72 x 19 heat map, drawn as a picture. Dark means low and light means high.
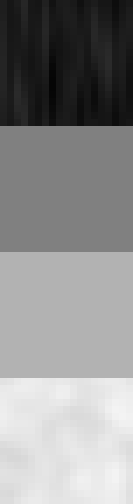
It is made of 4 by 1 panels. Panel 1,1: very low, streaked downward, faint in contrast. Panel 2,1: middling, flat. Panel 3,1: high, flat. Panel 4,1: very high, blotchy, faint in contrast.
